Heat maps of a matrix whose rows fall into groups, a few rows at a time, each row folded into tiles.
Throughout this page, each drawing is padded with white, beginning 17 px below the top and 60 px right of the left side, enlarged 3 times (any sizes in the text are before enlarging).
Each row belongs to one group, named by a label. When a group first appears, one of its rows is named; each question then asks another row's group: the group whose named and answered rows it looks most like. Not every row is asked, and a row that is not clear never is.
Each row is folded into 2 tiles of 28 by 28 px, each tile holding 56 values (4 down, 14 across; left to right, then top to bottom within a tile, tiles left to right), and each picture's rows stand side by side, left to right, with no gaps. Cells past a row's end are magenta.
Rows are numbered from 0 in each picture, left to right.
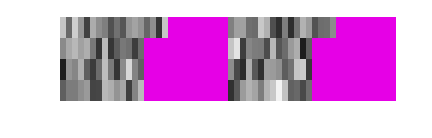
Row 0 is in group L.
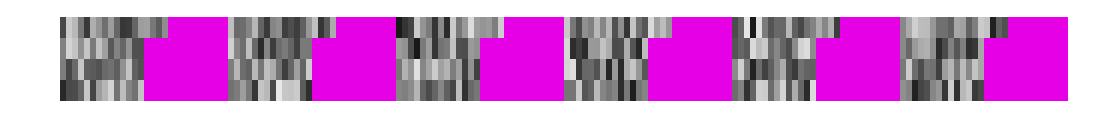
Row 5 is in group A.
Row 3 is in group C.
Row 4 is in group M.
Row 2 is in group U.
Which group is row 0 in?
L
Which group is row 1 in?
A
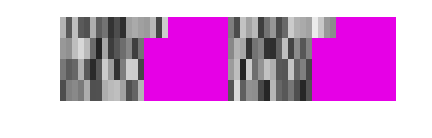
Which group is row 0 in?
L
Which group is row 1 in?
U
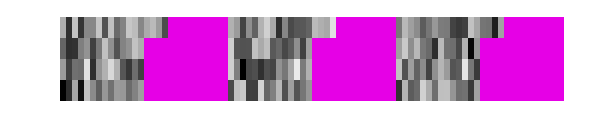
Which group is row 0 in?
M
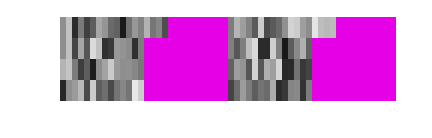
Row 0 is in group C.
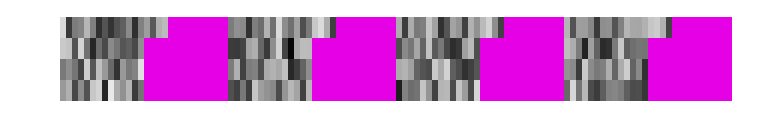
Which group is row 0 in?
A
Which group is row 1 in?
M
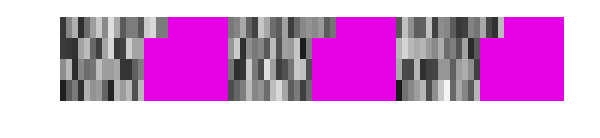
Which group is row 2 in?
L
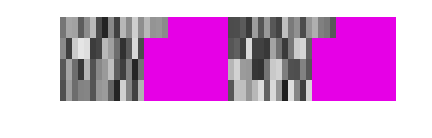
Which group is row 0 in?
M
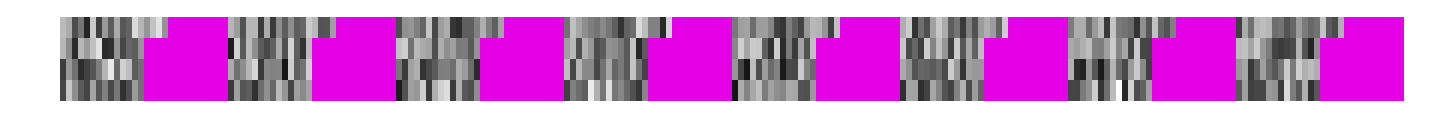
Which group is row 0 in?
C
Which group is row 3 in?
L
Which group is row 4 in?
L
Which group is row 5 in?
C
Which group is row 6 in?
L
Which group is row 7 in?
A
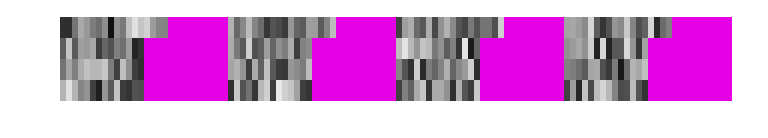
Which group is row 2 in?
L
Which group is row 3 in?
A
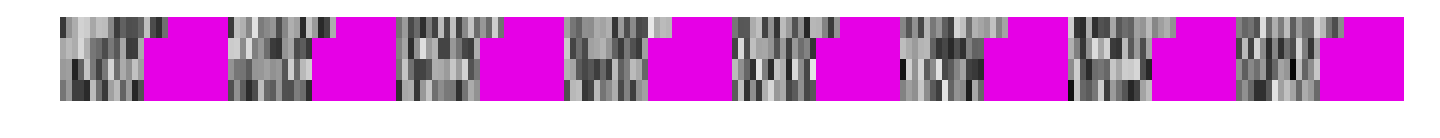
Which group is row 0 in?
A
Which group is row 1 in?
A
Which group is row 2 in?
C
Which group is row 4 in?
A
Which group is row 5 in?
U
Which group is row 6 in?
C
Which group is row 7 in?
A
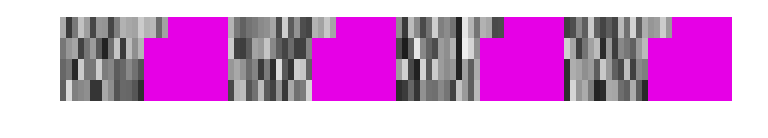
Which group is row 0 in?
U
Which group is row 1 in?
C
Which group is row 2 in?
M
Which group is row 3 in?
U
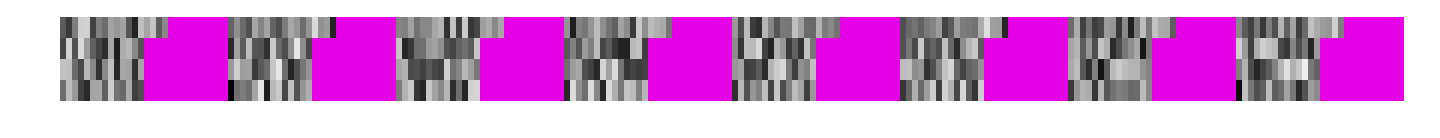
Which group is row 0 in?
A
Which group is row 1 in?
M
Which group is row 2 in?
C
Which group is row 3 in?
M
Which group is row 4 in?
M
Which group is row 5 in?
M
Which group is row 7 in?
C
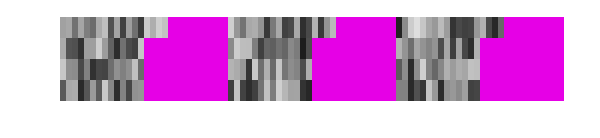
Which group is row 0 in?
C
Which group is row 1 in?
A
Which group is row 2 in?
A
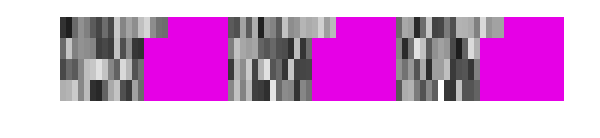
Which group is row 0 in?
U
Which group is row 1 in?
U
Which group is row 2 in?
M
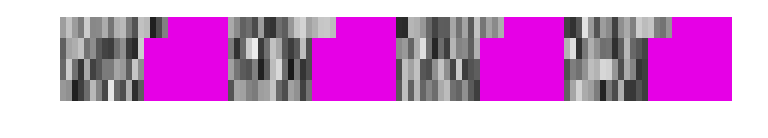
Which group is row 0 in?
A
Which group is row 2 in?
U
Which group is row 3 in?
U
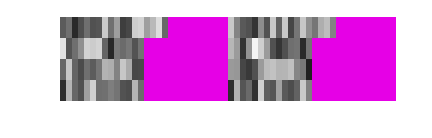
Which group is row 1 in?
C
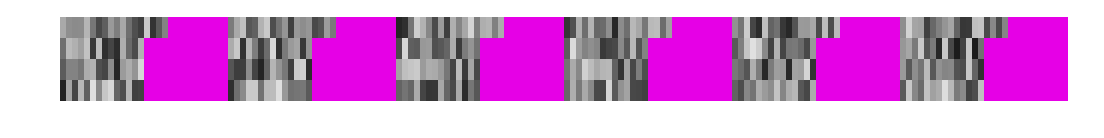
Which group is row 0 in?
A
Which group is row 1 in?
L
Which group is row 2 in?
U
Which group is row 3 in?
U
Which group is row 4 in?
L
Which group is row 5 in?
L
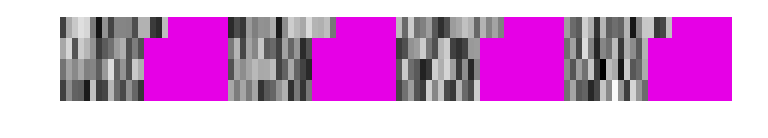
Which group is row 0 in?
A
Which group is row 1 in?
U
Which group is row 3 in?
A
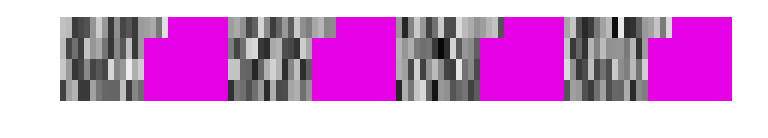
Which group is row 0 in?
C
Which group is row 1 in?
M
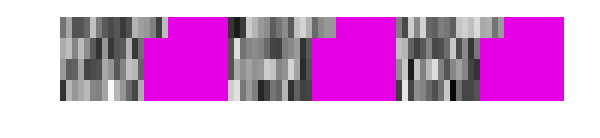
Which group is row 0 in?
L
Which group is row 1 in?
U
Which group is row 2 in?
U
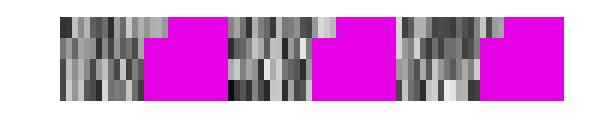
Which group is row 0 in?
U
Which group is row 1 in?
M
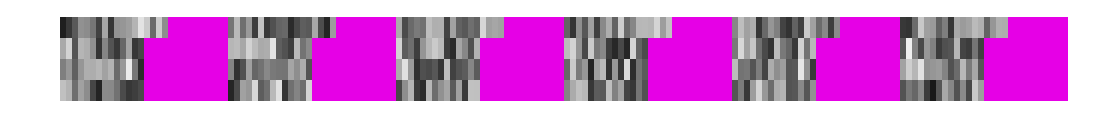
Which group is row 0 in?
U
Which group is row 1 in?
L
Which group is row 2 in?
C
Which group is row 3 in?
U
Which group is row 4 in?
L
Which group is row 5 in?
U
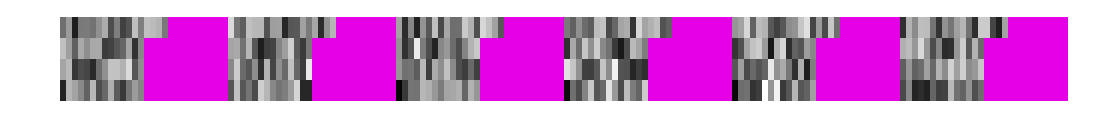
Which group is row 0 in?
C
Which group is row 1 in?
A
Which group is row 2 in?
M
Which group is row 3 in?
M
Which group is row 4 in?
M
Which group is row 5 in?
A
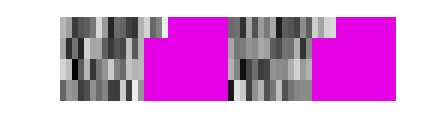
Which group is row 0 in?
C
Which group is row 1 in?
C
